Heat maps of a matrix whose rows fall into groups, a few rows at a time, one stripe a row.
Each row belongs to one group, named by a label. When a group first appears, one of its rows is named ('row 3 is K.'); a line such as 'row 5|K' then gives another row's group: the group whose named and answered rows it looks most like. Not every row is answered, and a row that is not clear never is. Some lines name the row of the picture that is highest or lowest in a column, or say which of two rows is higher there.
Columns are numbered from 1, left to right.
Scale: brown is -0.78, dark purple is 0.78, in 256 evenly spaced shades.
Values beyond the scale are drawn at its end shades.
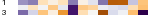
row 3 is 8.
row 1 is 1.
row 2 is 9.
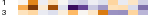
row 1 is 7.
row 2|7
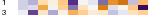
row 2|8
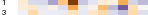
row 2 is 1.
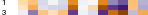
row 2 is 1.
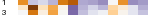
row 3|7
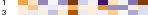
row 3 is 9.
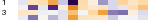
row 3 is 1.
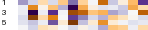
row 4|7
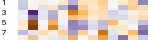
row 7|8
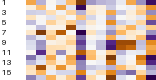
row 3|8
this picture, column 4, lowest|7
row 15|1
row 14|7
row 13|8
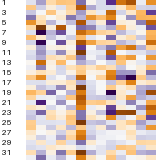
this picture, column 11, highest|16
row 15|1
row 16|1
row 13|7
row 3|8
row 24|8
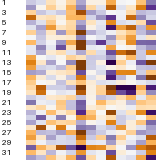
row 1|8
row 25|8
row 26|7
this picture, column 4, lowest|30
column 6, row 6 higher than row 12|Yes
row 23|8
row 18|1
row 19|1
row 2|8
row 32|8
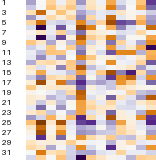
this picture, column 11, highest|15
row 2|8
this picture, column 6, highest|32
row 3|7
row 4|8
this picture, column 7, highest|25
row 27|7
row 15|1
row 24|8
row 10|8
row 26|7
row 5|1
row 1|8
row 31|7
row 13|8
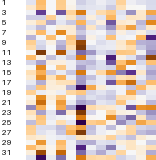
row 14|7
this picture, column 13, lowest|12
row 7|7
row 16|7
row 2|7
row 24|1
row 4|8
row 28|1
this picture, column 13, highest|8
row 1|7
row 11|7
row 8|8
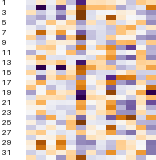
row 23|1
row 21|1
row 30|7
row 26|8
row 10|1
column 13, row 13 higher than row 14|Yes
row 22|1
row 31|8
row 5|8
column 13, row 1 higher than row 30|No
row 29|7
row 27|1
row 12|1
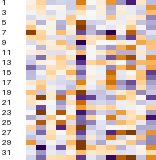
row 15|8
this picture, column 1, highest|14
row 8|1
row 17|1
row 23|7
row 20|7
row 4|8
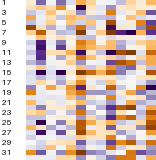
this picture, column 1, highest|18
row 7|1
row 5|8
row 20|8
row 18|8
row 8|7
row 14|1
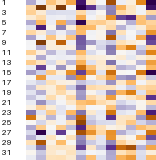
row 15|8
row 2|7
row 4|1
